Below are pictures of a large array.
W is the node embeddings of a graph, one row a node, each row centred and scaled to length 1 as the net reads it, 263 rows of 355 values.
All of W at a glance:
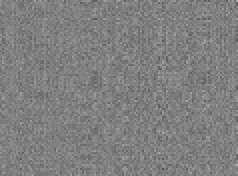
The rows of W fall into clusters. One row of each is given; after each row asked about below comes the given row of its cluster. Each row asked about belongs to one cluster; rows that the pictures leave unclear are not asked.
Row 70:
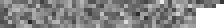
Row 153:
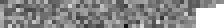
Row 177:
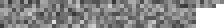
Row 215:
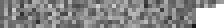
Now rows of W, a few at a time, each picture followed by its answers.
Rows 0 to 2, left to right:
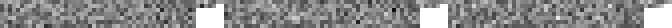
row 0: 215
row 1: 215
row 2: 215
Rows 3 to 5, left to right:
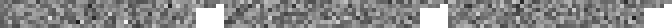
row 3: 70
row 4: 177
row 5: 177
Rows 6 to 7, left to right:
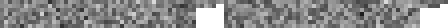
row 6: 215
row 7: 70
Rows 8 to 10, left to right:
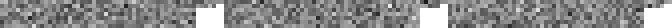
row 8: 177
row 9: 70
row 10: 215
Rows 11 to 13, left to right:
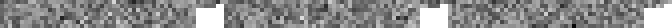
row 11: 70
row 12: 70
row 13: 153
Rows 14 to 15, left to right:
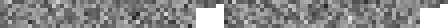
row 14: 70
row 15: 70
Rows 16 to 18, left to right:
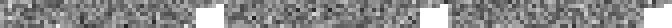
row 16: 153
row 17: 177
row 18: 153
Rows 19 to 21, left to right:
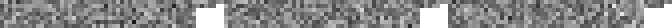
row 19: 215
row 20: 153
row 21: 70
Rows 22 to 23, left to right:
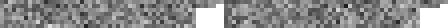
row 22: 153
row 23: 70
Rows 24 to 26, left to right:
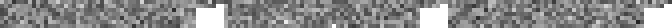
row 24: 70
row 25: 153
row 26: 177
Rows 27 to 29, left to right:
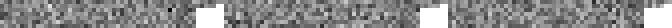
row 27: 215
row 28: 215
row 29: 215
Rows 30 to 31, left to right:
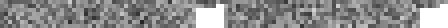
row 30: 70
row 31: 153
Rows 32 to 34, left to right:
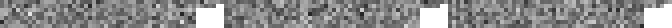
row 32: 177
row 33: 70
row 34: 215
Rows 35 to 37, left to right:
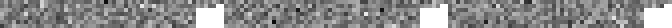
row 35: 177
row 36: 177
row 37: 215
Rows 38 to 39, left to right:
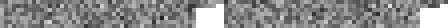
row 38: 153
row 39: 70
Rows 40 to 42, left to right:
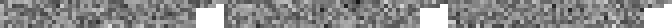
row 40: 153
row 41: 70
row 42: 215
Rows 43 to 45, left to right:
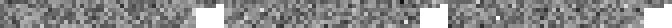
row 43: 70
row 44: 177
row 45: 70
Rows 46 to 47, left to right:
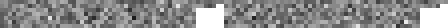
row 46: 70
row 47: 177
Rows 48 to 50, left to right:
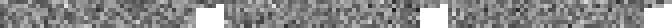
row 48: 70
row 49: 215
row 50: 215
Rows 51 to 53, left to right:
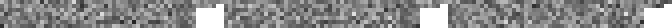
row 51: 215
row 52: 215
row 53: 70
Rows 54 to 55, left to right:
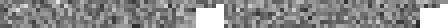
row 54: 70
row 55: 215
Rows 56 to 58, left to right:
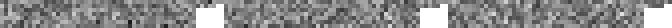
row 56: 153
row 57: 215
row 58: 70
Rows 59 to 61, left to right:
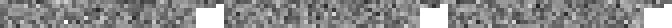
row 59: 70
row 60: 70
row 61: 70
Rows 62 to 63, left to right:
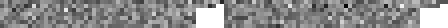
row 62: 177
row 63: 70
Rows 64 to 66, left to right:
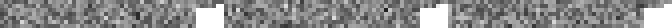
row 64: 70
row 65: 215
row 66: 153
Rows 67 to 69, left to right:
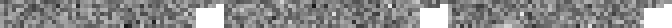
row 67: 153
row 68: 70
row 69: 153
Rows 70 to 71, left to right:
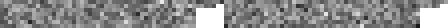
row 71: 215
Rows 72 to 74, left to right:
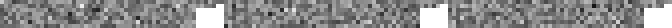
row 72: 70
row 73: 215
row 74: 215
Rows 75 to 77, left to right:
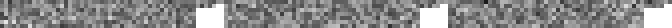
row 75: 215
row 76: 153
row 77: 70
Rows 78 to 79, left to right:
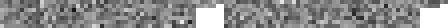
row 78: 177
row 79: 70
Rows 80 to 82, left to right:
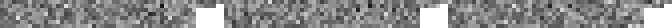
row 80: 70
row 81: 215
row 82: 70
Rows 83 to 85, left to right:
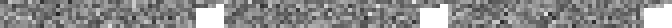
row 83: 153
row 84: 177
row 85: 153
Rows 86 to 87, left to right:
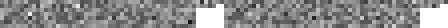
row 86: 177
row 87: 177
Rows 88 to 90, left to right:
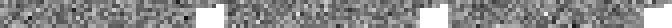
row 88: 177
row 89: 153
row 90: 153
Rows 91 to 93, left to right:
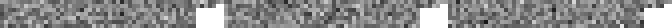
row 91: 215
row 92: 153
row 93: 215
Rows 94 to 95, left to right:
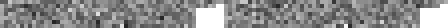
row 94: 153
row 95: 153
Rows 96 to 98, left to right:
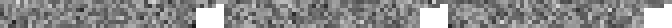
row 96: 215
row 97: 70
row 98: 70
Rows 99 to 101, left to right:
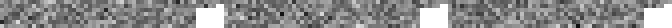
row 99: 177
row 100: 153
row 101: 153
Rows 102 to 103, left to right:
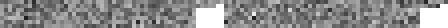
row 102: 153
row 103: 177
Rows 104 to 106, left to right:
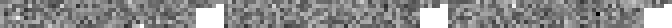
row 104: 153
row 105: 215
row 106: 70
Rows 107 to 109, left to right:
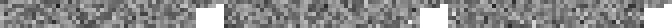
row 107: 153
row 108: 70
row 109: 215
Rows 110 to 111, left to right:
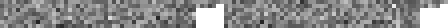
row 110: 215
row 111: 215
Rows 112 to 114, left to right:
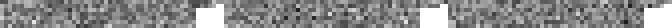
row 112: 153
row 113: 177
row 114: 215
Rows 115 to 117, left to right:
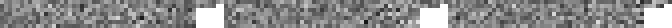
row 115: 215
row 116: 70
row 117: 177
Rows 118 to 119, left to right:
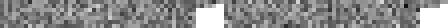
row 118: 215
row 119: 215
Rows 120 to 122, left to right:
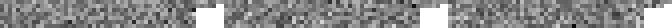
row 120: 215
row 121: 177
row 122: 153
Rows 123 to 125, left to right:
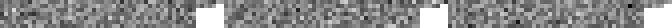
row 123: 215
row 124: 177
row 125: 215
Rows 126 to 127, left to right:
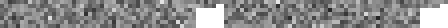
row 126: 70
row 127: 177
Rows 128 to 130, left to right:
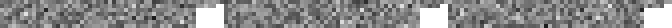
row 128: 177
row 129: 70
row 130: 215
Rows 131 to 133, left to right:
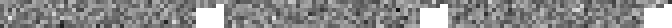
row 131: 215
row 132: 70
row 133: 177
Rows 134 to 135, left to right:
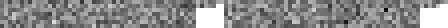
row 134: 215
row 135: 215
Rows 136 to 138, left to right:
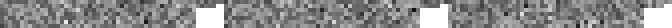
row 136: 70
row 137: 70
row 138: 153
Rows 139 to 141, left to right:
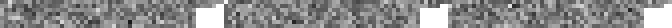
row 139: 153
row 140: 70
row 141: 153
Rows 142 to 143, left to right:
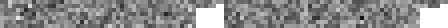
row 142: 153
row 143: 70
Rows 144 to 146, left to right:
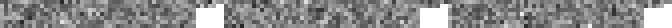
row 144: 153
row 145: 70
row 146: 153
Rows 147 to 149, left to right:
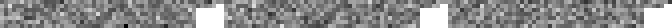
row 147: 153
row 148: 153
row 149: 177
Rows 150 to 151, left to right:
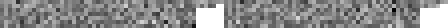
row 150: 215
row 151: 215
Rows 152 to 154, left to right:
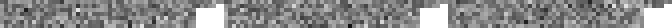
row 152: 153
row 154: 70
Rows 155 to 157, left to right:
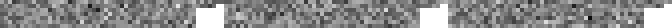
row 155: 70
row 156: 153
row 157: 177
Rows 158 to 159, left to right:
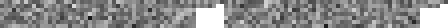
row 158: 177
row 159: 177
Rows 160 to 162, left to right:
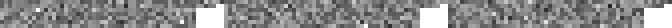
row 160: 177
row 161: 153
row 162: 70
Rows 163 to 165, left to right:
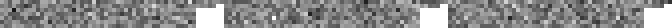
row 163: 177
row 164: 70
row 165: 70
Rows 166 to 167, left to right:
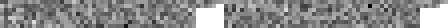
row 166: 153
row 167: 215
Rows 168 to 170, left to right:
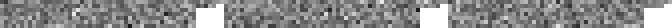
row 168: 153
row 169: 215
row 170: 153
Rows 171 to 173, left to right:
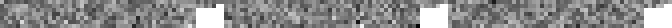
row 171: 70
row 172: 215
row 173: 153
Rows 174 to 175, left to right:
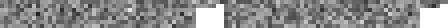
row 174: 177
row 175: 70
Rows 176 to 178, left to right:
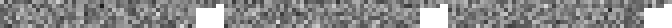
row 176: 70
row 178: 215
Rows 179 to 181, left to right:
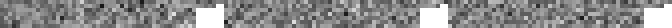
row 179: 70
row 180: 177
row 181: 177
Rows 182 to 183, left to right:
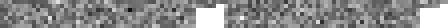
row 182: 70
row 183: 153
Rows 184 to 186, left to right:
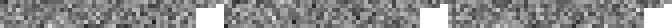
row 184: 153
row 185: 70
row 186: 153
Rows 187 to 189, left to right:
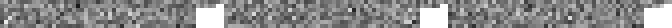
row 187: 215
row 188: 177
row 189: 215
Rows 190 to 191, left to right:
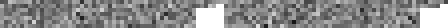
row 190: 153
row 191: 177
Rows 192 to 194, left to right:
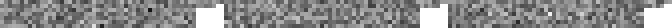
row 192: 177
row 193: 215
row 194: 215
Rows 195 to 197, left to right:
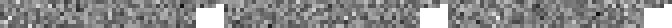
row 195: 215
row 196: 215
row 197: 70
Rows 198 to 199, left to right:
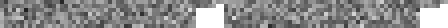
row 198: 153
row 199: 215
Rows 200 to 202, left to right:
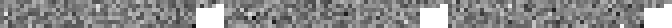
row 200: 215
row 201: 177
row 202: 215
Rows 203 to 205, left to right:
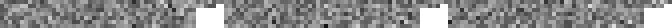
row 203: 70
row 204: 177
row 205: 177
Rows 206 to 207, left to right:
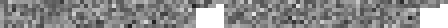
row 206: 153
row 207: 177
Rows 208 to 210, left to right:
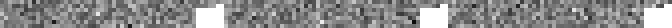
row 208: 153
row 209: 177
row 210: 177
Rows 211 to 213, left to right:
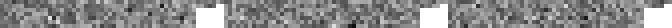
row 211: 70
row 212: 153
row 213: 70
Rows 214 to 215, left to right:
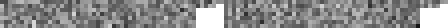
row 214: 153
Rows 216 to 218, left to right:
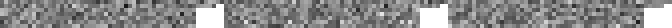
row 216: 177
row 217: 70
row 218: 177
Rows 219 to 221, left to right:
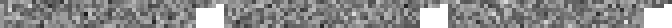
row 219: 153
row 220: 215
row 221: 70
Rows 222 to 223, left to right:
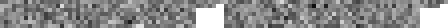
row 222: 153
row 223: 70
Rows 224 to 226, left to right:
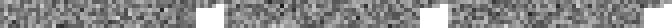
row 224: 215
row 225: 153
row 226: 153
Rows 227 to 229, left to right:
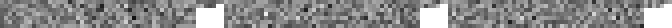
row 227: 70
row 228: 215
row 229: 215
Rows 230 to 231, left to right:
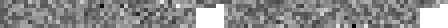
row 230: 70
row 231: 153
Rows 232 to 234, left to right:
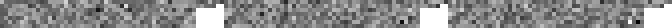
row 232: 70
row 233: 177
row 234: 177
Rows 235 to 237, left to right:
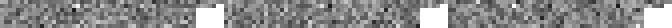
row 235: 177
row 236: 215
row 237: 70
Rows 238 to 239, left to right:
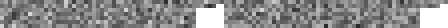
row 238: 177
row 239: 177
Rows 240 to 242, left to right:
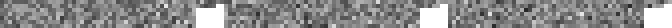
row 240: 70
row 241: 153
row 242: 215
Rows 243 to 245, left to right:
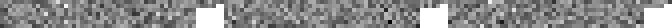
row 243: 70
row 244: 215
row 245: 177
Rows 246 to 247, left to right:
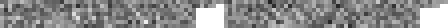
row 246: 153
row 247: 153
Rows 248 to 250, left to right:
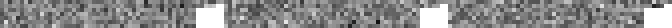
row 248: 215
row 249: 153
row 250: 177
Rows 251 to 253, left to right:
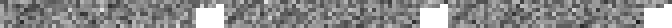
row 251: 153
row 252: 177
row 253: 177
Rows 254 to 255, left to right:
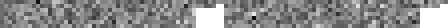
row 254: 70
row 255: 177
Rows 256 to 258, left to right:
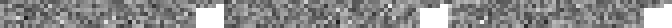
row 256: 153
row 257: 70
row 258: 153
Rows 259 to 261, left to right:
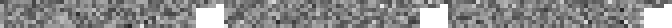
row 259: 153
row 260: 177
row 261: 70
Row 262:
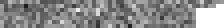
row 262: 153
